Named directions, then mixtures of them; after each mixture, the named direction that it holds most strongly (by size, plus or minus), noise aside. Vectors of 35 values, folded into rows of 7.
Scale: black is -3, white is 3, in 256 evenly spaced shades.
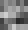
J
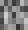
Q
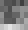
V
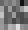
Q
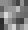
J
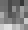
V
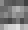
V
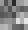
J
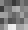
V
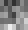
V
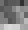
V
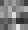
J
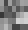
J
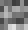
J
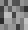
Q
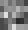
J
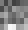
V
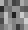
Q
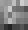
V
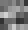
J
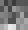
V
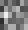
Q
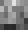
V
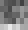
V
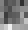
V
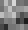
J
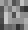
Q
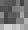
V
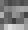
V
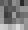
V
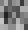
Q
